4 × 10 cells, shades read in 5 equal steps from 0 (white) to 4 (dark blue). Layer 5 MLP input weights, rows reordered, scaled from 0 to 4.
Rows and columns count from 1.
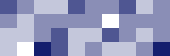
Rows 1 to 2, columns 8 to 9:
3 1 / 2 2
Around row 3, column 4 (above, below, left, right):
2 3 2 1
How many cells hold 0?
2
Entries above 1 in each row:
7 8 5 5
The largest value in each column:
3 2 4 3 3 2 3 3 2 4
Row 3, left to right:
1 1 2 3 1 1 3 2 1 2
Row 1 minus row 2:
1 1 -1 -1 1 0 2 1 -1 0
